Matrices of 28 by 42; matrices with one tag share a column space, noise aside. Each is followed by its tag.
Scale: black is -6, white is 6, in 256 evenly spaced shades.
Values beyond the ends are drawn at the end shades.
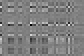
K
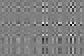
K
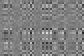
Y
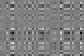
Y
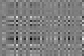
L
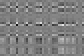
K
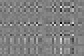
K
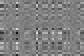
Y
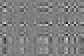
K
